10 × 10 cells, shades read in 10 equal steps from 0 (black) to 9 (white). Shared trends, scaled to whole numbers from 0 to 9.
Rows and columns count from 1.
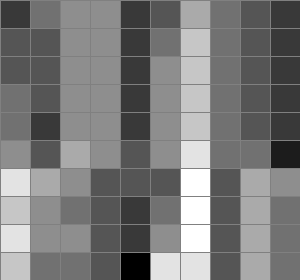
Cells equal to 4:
18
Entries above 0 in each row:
10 10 10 10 10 10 10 10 10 9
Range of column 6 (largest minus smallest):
5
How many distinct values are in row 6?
6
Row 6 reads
5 3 6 5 3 5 8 4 4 1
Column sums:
51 38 49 42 20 47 77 36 43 28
